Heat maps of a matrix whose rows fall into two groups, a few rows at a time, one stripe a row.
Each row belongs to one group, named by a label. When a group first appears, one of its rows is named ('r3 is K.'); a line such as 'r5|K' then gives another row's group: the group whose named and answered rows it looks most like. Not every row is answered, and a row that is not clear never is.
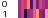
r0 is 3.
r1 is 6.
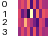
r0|3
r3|3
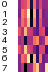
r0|3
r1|3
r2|3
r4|6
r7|6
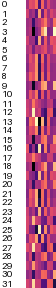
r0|3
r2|6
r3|6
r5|6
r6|3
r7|3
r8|3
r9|6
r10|3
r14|3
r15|6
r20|6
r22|3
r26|3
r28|6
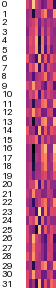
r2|3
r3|3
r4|3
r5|3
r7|3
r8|6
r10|3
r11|6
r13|6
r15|3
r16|6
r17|6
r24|3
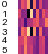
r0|3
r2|6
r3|3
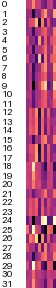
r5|6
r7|6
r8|6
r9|6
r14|3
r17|3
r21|6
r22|3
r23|3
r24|6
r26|3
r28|6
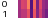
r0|3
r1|3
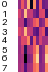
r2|6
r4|3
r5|6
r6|6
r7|6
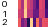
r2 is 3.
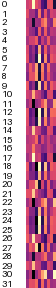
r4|3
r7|3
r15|3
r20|3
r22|6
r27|3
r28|6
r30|6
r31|3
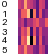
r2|6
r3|3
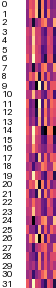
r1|3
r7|6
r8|3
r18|6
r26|3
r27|6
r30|6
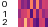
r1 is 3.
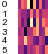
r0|3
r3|6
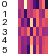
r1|6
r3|3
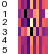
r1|6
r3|3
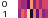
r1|3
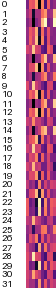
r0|3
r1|6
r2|6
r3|3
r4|3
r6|6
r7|3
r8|6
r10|3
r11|6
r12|3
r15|3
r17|3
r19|3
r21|3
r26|3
